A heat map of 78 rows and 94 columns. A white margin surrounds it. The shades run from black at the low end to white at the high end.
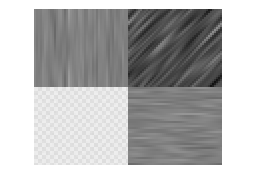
The table splits into 2 rows of 2 panels. Panel 1,1: middling, streaked downward, faint in contrast. Panel 1,2: low, slanting up to the right. Panel 2,1: very high, checkered, faint in contrast. Panel 2,2: middling, streaked across, faint in contrast.
